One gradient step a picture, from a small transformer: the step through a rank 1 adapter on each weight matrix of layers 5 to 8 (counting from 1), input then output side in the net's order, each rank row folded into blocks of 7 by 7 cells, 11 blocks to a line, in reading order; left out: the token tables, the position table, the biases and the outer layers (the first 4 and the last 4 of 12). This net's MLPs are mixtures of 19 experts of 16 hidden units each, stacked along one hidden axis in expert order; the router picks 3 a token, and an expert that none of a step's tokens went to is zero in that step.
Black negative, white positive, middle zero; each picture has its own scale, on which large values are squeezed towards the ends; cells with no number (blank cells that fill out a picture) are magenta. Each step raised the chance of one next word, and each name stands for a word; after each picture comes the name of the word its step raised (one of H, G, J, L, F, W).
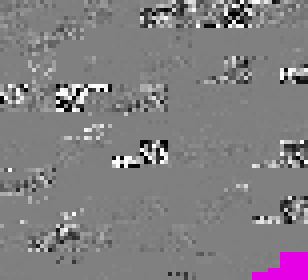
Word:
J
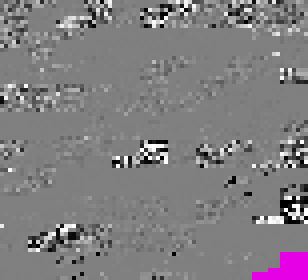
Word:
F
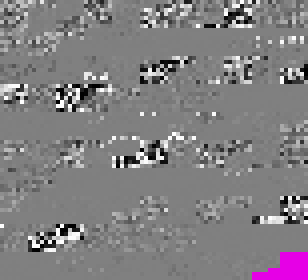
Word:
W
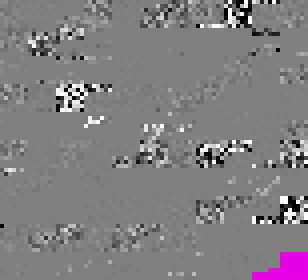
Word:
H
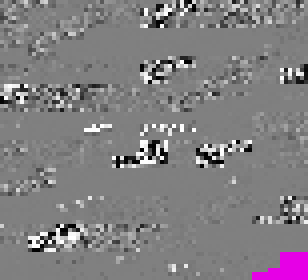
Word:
W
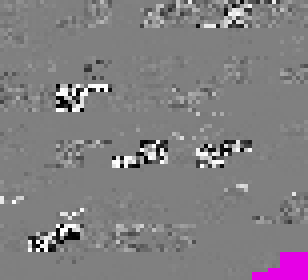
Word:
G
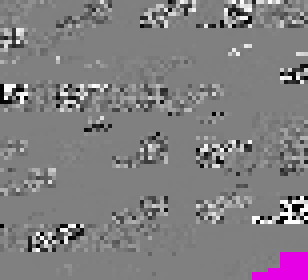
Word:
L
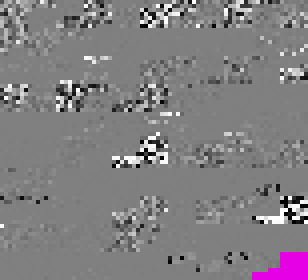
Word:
F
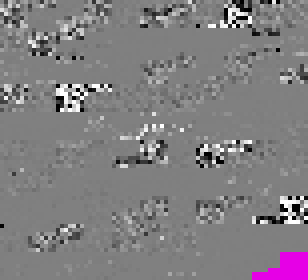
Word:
H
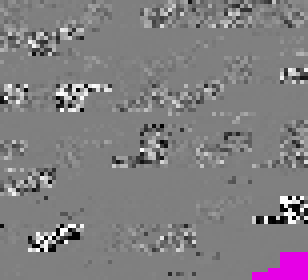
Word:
L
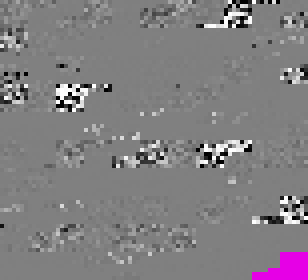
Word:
H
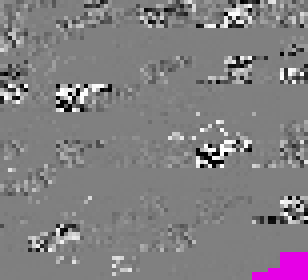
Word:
H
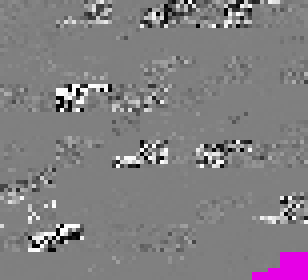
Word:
G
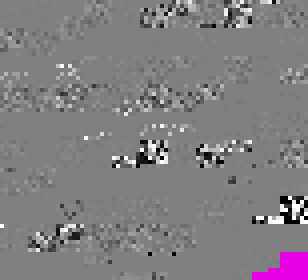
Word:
F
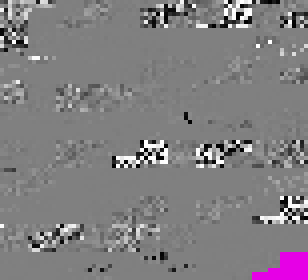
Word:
J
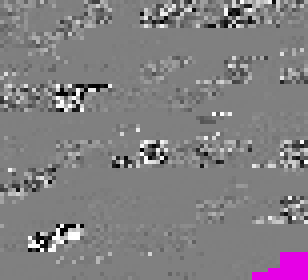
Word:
W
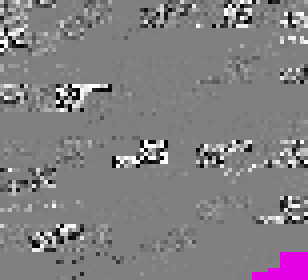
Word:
J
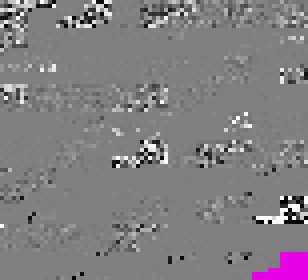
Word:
F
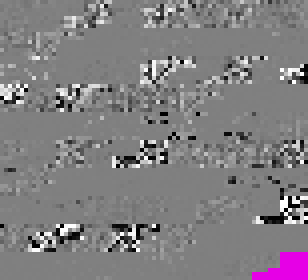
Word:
L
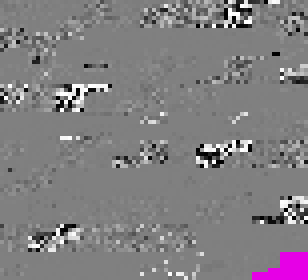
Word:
H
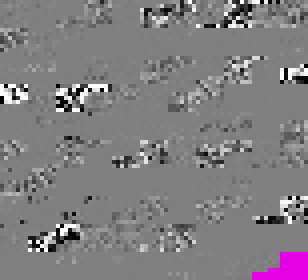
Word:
L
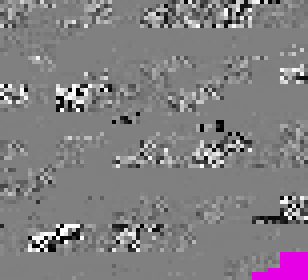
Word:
L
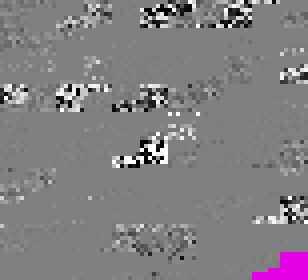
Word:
J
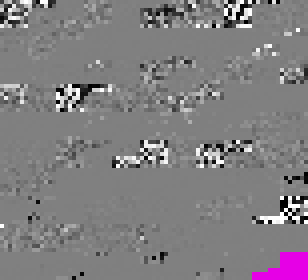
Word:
F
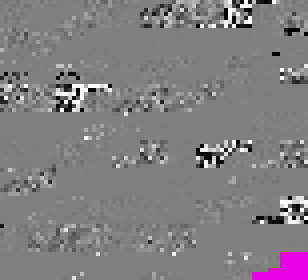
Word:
H
